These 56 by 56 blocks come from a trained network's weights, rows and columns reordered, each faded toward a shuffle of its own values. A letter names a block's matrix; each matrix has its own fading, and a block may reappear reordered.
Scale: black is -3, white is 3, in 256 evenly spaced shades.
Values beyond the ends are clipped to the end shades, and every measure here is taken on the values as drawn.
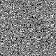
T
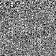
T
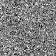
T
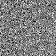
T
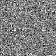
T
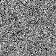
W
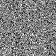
T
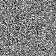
W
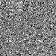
T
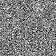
W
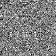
T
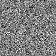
W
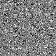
T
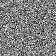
T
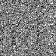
T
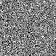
W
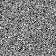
T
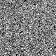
W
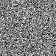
W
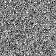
W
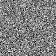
W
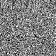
W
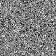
W
